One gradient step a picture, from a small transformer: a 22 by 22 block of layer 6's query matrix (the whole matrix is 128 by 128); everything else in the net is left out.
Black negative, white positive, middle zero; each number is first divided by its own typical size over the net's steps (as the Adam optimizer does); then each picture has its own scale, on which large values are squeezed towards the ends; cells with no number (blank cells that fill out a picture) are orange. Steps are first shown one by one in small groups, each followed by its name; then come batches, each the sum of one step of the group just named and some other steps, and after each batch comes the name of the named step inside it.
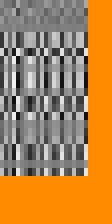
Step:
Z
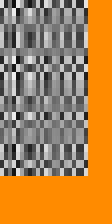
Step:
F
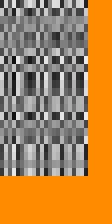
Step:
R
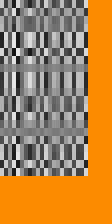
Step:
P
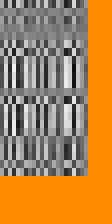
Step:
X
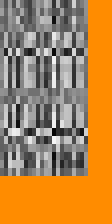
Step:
X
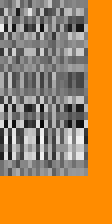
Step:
F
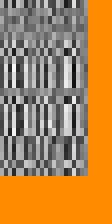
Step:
X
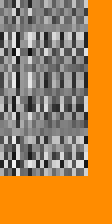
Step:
P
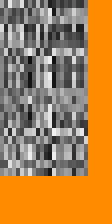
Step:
R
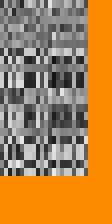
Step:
R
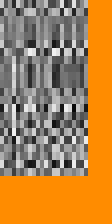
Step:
X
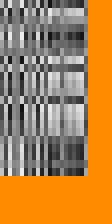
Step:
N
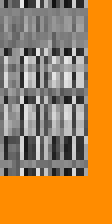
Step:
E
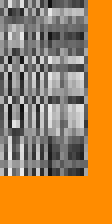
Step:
N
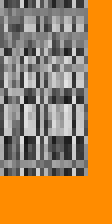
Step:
E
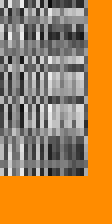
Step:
N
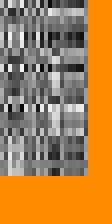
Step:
N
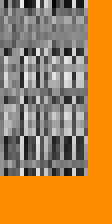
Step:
E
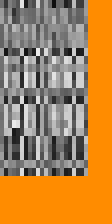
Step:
E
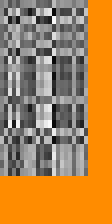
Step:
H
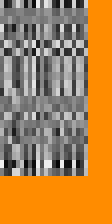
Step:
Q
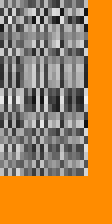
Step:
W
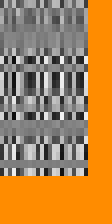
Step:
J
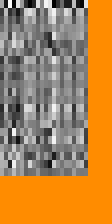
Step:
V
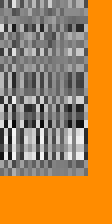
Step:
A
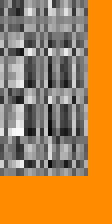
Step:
V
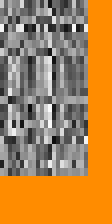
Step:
H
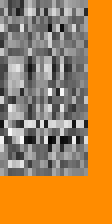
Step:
W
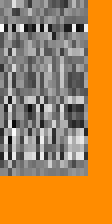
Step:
A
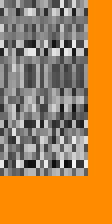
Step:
A
